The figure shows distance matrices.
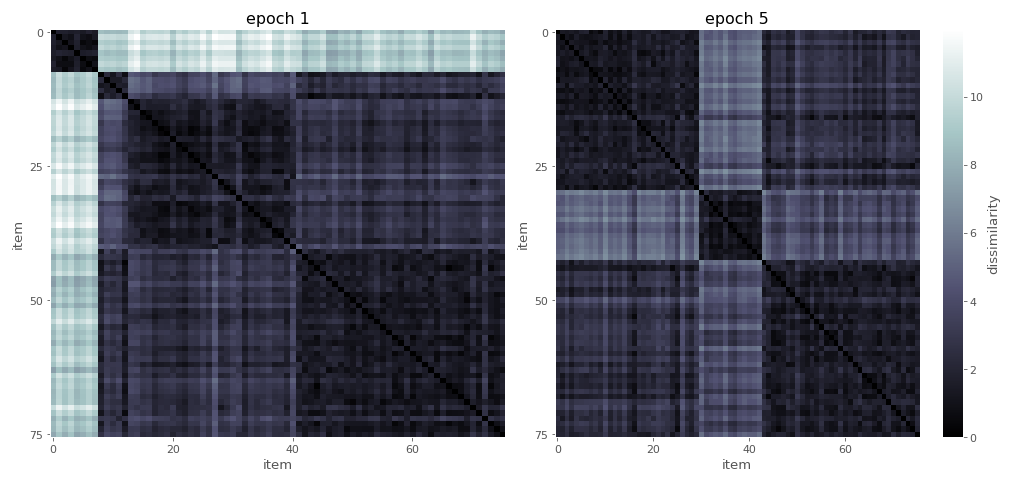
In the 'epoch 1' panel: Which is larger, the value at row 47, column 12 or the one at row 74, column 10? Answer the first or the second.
the second
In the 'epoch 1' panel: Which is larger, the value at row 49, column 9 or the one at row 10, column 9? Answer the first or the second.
the first
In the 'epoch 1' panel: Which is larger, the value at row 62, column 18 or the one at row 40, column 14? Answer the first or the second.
the second
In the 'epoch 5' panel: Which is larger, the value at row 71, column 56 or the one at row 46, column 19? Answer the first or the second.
the second
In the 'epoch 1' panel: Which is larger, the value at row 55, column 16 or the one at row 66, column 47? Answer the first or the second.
the first
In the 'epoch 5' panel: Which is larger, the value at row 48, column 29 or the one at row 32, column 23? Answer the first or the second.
the second
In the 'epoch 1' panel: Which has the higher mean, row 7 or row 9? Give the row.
7
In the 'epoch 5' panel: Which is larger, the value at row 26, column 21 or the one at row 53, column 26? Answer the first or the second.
the second
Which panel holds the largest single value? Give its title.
epoch 1
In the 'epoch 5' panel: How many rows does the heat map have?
76
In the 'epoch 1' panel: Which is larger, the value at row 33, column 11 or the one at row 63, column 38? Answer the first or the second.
the first
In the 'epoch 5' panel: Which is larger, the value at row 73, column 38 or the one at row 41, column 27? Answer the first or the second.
the second
